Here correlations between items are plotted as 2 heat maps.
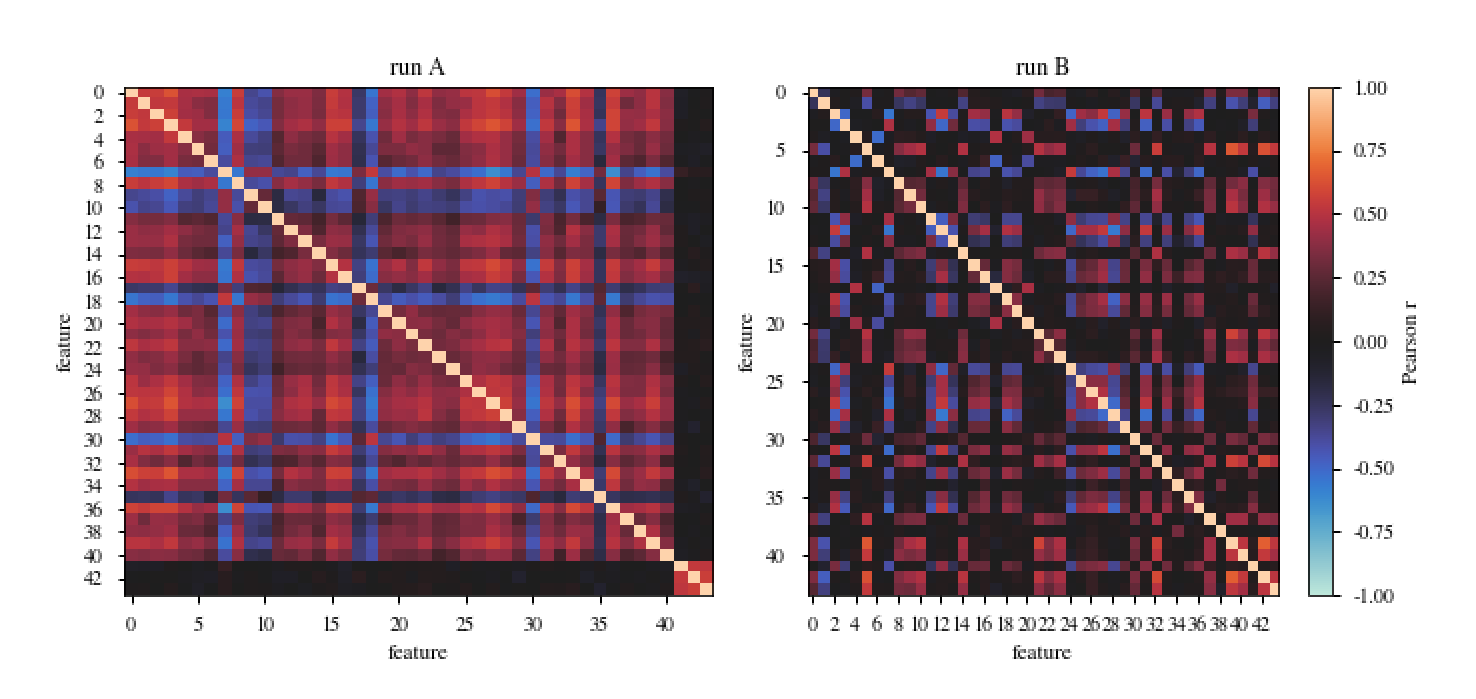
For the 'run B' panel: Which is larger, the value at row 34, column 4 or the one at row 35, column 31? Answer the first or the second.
the second
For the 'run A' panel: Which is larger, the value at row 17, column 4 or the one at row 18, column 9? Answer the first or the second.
the second
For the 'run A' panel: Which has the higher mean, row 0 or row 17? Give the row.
0
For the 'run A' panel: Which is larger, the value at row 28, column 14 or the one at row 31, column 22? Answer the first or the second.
the second
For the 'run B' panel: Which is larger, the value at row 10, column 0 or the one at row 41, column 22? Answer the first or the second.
the first
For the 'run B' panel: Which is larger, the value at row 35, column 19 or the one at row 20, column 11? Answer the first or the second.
the first
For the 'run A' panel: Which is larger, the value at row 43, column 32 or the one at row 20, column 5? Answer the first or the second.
the second
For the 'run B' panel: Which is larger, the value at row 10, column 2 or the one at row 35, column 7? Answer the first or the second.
the first
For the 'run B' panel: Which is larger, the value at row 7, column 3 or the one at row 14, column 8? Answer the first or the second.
the first
